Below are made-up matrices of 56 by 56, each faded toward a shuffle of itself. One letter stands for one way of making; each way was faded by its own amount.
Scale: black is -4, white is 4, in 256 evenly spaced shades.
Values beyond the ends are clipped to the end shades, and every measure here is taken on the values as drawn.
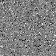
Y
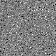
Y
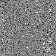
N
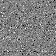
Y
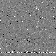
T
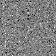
N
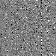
N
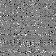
T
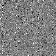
N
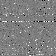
T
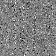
N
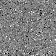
Y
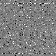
T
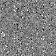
N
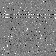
T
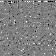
T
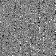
N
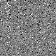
N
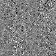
N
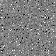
T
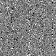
N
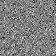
N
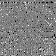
T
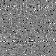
T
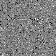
Y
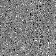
N
